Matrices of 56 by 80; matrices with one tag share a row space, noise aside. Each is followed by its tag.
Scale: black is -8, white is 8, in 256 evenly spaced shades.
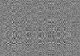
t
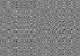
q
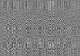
t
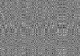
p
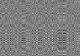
p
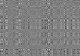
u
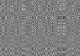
p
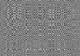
t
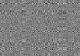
p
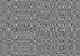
q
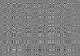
t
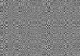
u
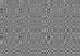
u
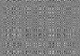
t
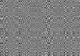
u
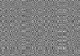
p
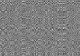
p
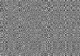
u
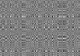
p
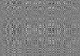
t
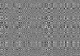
u
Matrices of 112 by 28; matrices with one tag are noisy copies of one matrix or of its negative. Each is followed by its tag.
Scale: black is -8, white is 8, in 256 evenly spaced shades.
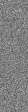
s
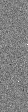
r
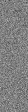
s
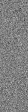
s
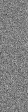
r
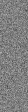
r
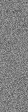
s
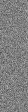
r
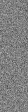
r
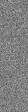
s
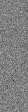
r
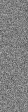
r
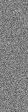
s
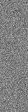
s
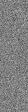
s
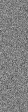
r
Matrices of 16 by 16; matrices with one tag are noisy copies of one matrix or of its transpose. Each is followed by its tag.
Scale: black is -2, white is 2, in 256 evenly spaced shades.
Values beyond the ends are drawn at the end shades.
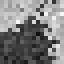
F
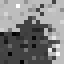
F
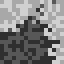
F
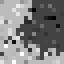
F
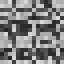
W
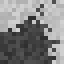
F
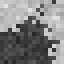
F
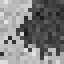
F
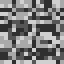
W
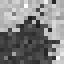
F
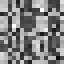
W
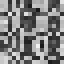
W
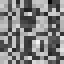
W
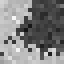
F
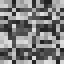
W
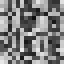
W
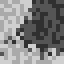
F
